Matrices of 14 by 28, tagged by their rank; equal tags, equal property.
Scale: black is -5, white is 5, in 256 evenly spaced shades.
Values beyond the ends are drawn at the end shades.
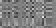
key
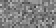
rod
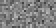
rod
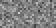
rod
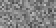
rod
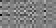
key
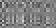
key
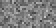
rod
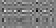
key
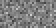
rod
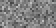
rod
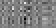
key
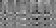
key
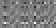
key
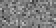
rod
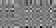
key
